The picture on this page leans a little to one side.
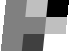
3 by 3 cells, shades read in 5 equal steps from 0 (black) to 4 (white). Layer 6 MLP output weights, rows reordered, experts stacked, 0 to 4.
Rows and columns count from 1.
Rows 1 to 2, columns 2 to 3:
3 0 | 2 3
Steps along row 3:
down up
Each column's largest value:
2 3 4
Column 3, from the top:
0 3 4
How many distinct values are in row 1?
3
